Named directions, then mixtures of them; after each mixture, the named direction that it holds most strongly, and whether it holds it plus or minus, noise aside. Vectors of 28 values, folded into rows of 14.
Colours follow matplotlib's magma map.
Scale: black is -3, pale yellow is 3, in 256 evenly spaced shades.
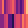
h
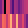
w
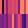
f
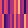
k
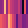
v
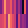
v, plus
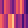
h, minus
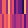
v, plus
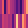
h, plus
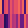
k, plus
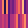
v, minus
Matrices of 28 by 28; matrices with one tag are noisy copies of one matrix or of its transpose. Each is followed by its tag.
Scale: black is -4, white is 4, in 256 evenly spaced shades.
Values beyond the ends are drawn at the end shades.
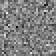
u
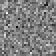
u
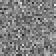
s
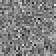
s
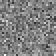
s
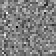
u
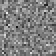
u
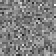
s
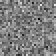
s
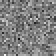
s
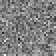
s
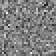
u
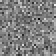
s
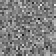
s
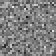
u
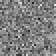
s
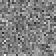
s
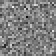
u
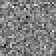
u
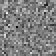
u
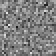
u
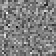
u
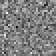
u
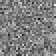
s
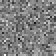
s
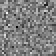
u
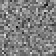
u
